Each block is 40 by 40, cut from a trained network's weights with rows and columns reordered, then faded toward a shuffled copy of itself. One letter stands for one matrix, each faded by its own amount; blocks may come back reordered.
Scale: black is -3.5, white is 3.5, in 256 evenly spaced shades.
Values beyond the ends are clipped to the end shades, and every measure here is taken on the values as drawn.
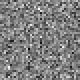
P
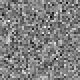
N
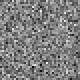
P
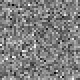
N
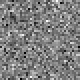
N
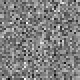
P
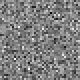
N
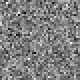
N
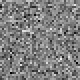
P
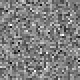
N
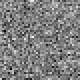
P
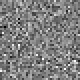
N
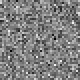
N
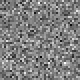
P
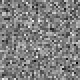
N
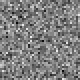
N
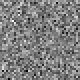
P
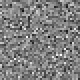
N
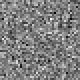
N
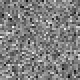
N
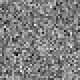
N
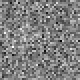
N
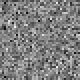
N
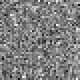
P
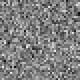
P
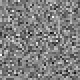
P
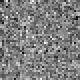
N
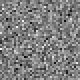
N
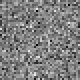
P
